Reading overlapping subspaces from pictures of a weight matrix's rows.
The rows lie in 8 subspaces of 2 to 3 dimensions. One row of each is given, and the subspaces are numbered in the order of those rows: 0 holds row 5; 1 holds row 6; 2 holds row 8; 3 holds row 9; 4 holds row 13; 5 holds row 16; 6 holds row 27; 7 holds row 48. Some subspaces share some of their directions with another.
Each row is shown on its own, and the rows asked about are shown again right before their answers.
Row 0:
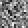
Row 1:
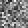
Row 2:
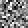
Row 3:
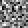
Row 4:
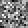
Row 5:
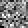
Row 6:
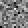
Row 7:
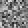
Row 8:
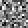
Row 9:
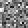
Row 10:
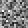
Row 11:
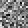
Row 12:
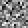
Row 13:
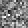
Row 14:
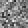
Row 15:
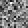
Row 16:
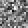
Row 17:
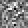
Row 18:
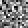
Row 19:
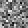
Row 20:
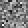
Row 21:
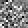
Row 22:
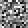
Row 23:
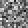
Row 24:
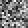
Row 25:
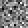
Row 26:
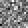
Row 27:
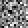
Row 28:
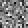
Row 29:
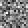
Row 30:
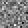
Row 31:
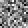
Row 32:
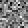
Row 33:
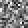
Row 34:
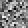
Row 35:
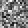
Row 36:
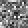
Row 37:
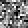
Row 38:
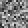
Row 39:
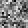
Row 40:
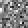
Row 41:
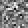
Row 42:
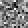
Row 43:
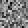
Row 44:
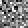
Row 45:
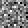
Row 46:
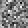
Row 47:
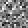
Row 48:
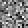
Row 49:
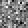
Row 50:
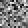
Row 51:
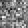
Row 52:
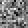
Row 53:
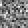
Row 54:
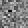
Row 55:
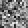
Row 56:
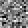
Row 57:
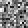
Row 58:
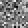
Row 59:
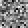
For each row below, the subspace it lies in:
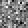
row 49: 0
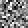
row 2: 3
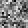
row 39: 0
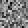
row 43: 3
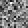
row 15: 5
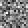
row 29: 7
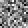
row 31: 5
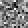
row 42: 1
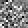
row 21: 4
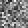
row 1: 0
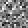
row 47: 2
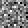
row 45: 6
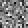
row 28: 7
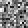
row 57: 3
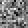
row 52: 4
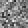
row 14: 0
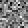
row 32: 3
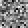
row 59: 7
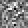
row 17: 1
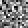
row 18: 2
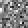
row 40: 3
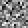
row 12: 2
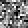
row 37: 0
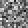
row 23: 5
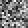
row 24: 0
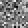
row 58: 1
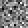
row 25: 6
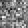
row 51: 4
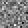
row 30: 6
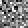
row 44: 2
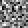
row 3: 2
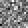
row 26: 5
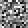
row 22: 7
